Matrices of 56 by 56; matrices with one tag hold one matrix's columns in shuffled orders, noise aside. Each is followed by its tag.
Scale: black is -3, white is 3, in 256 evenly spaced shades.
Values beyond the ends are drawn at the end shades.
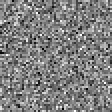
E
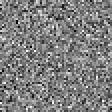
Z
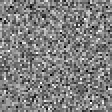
Z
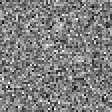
Z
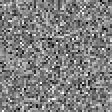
E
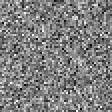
E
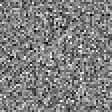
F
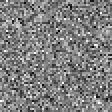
Z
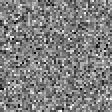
E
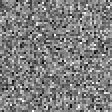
E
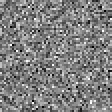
Z
